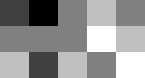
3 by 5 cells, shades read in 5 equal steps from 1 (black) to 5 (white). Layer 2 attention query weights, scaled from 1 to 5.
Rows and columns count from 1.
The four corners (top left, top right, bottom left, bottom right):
2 3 4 5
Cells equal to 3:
6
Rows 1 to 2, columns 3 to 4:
3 4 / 3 5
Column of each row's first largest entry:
4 4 5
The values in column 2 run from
1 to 3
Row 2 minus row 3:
-1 1 -1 2 -1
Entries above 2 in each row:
3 5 4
